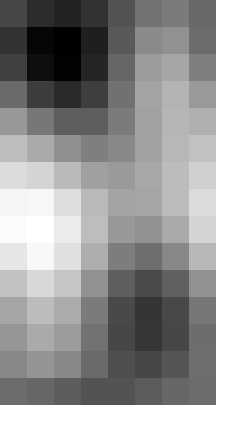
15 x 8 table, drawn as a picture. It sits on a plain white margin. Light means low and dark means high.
There are no lone odd cells. The texture is blotchy. No regular stripes run through it. The ninth with the highest average is the top left. The ninth with the lowest average is the middle left.
